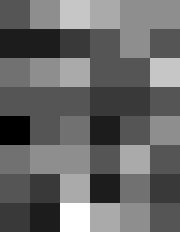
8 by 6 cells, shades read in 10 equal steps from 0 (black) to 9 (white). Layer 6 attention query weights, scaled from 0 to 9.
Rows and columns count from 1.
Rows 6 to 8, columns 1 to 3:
4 5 5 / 3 2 6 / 2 1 9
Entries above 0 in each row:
6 6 6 6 5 6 6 6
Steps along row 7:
down up down up down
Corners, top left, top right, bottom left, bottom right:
3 5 2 3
